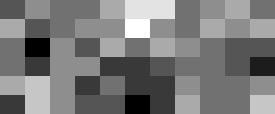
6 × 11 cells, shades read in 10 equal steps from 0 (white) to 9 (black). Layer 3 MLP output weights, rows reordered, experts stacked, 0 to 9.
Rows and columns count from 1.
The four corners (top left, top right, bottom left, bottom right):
6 5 7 2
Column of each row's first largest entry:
1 2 2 11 4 6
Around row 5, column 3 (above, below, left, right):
4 4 2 7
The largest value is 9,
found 2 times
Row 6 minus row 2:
4 -4 -1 2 2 9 3 -2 2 1 -1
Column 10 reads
3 4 6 6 5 5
